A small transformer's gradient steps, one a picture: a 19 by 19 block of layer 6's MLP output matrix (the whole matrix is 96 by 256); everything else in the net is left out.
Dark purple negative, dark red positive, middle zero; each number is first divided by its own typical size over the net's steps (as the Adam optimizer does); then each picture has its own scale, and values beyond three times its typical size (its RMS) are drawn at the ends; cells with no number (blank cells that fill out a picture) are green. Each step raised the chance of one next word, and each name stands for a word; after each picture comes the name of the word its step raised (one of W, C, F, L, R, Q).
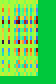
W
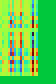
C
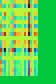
C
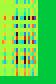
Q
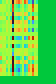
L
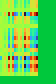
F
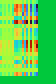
W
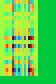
L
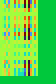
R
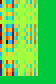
R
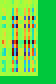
C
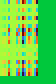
R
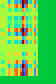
R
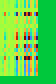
F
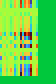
L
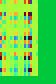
L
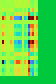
Q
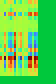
F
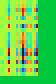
C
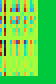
W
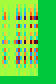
Q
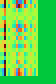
R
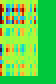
W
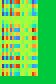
R
